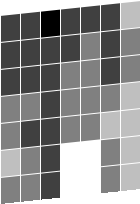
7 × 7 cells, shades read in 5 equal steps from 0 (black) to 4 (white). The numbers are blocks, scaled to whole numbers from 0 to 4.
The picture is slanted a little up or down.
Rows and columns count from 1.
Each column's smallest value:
1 1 0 1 1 1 2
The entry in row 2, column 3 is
1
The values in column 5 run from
1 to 4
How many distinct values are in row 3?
2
